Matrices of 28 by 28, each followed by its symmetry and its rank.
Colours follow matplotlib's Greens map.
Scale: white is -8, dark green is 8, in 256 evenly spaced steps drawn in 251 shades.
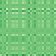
neither, rank one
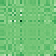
symmetric, rank two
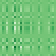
neither, rank one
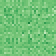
neither, rank five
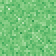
symmetric, full rank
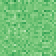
neither, rank five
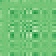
symmetric, rank two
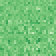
neither, rank five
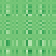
neither, rank one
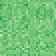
neither, rank five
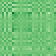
symmetric, rank two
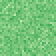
symmetric, full rank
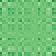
symmetric, rank two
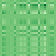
neither, rank one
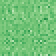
neither, rank five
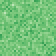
symmetric, full rank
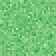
symmetric, full rank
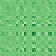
symmetric, rank two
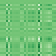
neither, rank one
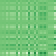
neither, rank one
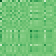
symmetric, rank two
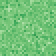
symmetric, full rank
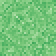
symmetric, full rank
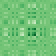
symmetric, rank two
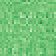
neither, rank five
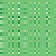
neither, rank one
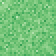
symmetric, full rank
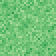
symmetric, full rank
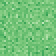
neither, rank five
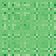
symmetric, rank two
